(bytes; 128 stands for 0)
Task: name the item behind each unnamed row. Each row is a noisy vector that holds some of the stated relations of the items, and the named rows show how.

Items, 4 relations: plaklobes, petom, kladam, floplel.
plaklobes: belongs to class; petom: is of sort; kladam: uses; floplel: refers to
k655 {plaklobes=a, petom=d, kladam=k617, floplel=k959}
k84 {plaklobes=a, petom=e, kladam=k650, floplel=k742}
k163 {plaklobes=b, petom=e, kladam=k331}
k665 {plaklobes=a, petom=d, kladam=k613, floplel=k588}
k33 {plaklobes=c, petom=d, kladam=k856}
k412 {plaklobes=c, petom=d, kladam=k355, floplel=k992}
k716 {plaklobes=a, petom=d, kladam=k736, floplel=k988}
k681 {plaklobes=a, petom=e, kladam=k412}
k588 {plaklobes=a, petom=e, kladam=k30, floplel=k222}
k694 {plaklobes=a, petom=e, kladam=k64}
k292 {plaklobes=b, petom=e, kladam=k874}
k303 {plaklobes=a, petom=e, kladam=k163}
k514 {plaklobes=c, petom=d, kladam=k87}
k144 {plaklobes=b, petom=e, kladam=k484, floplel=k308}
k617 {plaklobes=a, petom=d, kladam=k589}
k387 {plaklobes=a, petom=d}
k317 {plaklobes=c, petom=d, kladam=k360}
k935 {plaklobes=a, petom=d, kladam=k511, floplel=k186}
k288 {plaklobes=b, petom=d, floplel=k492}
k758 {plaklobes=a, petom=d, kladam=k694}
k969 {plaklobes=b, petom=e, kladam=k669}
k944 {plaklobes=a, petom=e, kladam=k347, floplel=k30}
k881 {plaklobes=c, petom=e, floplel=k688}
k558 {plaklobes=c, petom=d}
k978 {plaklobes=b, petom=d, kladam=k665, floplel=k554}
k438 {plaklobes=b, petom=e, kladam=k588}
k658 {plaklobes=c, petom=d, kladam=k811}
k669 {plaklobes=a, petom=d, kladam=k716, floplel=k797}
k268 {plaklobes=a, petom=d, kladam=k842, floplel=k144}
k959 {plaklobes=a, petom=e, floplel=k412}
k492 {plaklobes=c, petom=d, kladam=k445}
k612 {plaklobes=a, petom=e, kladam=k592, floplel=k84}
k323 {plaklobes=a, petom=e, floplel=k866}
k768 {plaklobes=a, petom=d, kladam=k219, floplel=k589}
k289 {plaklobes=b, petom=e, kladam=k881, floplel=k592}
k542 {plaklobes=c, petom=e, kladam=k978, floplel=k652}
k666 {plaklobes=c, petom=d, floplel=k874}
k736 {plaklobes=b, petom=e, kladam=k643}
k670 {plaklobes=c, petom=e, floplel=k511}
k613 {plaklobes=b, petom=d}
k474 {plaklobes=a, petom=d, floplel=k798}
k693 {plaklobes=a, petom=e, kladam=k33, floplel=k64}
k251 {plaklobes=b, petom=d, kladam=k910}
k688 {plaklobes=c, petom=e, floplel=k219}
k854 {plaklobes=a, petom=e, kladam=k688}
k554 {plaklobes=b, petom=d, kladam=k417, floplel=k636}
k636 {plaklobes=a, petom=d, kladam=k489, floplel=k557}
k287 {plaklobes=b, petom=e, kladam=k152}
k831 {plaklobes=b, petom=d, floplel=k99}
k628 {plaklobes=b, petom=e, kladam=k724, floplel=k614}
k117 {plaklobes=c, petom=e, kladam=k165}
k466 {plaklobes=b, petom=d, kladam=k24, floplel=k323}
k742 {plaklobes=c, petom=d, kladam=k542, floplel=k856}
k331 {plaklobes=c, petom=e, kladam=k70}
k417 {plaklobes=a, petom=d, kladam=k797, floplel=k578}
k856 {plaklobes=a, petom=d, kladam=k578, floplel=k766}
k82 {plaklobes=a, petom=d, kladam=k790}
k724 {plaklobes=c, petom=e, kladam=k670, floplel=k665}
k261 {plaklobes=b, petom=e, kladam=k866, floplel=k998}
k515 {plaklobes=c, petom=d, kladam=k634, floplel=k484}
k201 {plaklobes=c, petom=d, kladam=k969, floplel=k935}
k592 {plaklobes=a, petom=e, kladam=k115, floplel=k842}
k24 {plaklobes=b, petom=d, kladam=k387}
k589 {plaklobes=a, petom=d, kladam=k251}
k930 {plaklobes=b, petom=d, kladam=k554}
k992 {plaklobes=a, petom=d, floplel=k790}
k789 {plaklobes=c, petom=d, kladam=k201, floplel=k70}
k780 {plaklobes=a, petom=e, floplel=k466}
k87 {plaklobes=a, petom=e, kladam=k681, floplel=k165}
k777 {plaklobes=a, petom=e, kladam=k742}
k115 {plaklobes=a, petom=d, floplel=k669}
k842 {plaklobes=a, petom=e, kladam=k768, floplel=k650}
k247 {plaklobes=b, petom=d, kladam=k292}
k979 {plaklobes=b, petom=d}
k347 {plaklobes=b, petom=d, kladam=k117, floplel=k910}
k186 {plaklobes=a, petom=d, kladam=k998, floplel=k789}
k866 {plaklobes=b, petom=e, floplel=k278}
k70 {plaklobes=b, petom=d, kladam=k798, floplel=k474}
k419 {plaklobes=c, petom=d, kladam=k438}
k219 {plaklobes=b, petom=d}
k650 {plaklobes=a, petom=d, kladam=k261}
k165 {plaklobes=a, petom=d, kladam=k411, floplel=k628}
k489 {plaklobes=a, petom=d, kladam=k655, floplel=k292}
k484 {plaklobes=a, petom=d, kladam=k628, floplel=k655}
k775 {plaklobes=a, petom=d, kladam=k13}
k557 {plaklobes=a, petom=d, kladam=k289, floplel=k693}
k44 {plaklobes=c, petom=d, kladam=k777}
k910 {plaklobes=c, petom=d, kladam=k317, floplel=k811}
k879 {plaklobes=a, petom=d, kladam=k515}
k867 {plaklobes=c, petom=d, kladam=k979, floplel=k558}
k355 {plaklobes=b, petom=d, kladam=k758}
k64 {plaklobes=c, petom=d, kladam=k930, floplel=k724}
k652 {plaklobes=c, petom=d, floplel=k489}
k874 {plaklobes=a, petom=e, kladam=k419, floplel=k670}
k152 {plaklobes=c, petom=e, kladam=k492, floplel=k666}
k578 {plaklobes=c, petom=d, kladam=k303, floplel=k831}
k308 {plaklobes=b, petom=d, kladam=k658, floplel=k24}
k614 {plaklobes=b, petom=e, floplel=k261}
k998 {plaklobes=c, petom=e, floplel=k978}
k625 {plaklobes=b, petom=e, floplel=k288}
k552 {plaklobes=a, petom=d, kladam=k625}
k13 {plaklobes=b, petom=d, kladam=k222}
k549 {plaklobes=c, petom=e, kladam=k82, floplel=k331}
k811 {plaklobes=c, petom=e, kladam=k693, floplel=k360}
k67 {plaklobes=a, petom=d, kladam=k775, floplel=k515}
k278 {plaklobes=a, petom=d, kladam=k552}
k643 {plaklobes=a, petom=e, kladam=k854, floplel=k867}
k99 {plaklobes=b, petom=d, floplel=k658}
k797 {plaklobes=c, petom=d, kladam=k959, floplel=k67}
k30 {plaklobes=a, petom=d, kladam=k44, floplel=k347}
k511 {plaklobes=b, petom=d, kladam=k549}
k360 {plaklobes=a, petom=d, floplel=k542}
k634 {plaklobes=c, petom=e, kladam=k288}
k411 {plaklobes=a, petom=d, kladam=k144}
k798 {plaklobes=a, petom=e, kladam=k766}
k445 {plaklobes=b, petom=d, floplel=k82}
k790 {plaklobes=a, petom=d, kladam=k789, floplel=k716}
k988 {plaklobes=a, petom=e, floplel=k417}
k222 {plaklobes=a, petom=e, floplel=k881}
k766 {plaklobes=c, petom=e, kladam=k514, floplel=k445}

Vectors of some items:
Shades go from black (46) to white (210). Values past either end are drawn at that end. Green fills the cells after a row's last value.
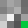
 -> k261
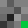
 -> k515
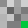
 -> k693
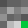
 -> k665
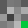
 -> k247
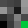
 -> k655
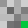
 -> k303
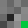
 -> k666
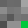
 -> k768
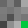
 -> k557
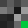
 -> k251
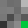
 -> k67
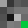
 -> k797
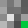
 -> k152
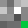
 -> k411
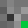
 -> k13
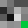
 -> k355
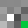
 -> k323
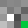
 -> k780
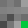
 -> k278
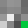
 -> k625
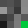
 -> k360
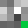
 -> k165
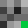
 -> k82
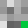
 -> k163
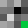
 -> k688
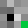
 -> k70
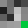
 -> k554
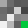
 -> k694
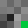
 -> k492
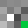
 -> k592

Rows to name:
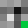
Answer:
k549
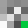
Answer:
k87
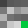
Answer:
k30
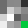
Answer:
k438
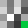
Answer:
k670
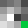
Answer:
k588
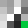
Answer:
k628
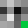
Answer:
k969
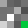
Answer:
k959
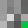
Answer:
k998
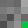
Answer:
k992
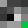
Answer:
k64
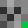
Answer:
k511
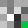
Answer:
k944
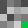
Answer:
k978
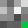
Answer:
k484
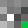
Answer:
k222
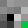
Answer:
k658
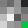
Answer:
k542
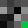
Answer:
k910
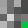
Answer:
k881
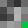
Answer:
k417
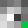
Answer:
k777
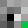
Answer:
k578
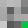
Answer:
k331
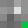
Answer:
k347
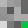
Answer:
k766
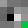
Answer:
k514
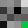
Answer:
k669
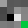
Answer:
k412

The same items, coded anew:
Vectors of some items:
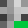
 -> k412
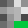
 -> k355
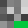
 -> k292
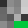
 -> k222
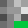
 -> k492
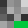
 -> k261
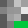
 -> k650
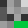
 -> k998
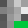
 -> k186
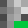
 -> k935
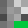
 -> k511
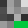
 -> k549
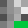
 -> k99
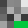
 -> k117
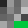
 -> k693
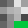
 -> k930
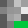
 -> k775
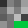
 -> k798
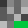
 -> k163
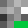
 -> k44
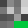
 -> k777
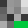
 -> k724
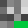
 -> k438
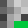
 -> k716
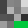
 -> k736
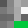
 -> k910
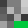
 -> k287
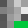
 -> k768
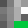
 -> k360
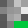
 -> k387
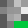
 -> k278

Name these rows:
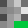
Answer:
k70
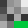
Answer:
k144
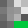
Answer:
k411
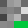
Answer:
k33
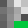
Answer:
k165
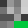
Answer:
k874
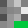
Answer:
k308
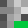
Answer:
k992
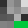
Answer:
k643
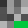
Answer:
k811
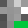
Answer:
k665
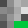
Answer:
k655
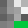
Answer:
k347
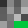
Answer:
k303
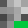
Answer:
k515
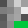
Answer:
k557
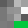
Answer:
k251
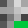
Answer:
k797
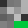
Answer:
k681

